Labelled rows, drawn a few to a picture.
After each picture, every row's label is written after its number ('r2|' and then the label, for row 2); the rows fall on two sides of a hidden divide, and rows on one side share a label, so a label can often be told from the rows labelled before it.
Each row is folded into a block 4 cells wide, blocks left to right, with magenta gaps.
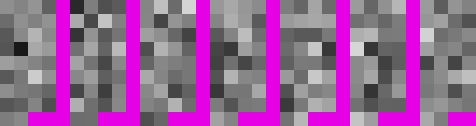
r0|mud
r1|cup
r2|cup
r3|mud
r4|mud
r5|mud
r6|mud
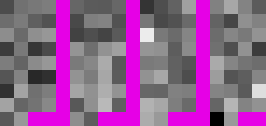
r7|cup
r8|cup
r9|cup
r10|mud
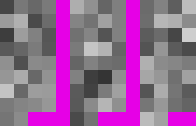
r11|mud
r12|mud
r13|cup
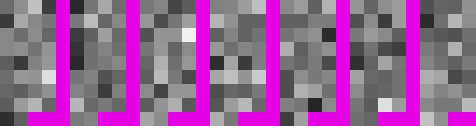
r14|mud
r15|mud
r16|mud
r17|mud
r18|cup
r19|mud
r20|cup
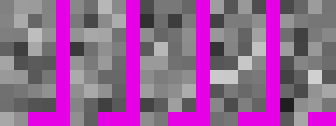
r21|mud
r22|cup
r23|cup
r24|cup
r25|mud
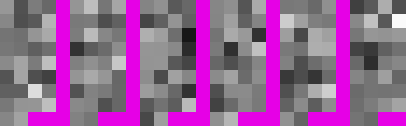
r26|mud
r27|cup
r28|cup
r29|mud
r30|mud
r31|mud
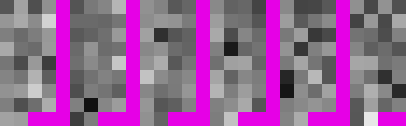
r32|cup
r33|cup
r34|cup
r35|mud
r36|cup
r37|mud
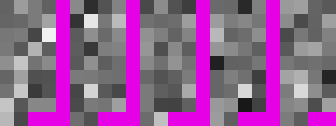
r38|cup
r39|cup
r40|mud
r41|cup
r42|cup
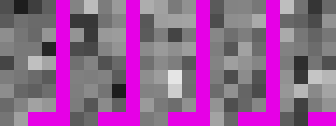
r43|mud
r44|cup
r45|cup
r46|cup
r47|cup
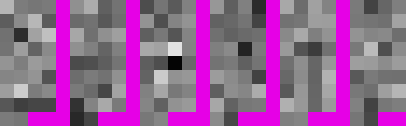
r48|cup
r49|mud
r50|cup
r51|cup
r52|mud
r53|cup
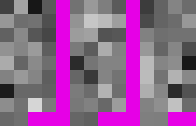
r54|cup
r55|mud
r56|cup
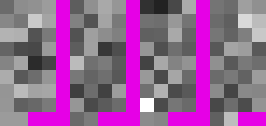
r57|cup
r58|cup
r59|cup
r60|mud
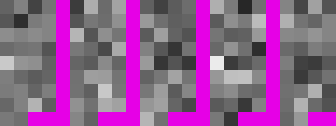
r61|cup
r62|cup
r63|cup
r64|cup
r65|mud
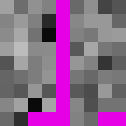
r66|cup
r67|cup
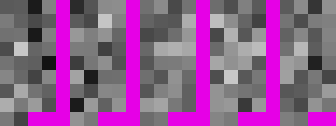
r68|cup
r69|mud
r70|cup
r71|cup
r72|cup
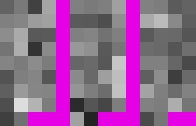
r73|cup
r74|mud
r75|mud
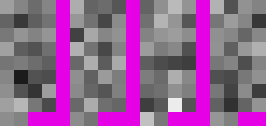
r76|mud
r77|mud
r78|mud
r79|mud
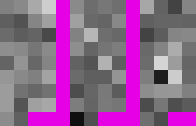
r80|cup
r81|mud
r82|cup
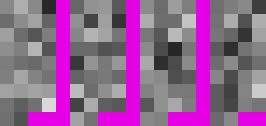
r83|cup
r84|mud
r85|mud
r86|mud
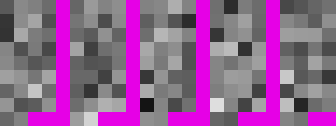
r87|cup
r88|mud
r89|mud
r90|cup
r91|cup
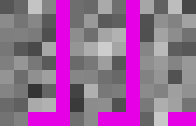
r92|mud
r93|mud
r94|mud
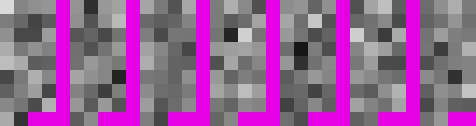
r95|cup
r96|cup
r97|cup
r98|mud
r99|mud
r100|cup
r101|mud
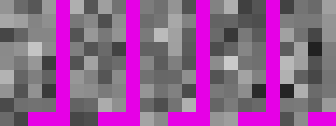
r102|cup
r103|mud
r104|mud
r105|cup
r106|cup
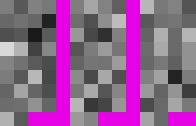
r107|cup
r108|cup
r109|mud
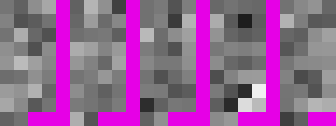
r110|cup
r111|cup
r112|mud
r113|mud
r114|mud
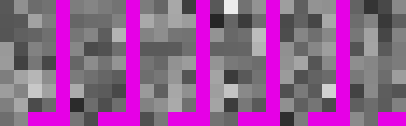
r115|cup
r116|mud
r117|mud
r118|cup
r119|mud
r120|cup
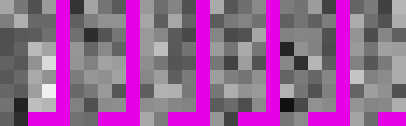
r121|mud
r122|cup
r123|cup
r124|cup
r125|mud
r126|cup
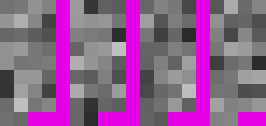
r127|cup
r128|cup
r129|mud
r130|cup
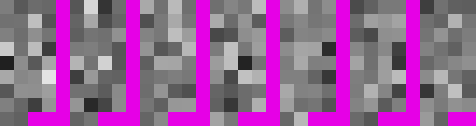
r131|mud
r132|cup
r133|mud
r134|cup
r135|cup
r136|cup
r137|cup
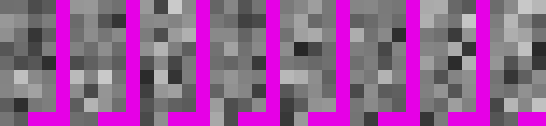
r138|cup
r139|mud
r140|mud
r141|cup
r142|mud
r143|cup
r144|mud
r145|mud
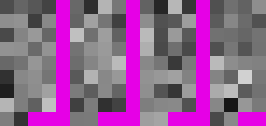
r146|cup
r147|mud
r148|mud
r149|cup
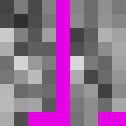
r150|cup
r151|mud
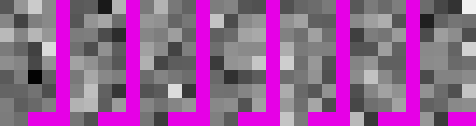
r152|mud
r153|cup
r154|cup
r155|mud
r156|cup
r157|cup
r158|cup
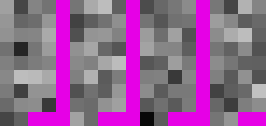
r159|mud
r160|mud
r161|mud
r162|mud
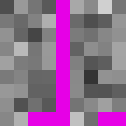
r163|cup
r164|mud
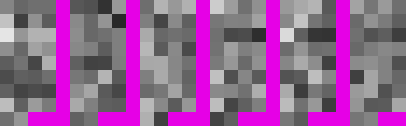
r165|mud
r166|cup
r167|cup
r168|cup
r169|cup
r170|cup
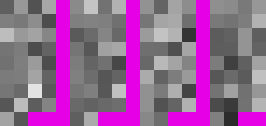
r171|cup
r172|mud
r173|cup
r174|mud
